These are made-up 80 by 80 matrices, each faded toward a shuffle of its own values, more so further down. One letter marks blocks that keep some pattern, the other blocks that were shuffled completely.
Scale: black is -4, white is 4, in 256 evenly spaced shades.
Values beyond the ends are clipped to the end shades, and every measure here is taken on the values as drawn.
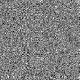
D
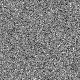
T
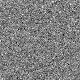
T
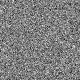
T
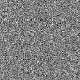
D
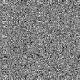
D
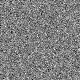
T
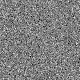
T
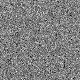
T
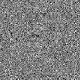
D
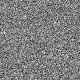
T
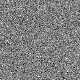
T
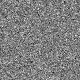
T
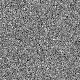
T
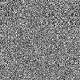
D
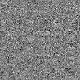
D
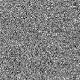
D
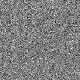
D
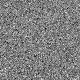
T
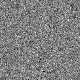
T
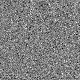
T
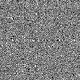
D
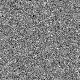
T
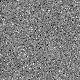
T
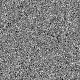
T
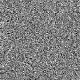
D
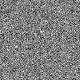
D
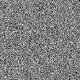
D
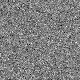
T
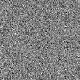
D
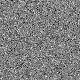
T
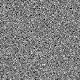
D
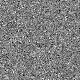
T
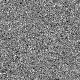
T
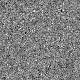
T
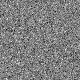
T
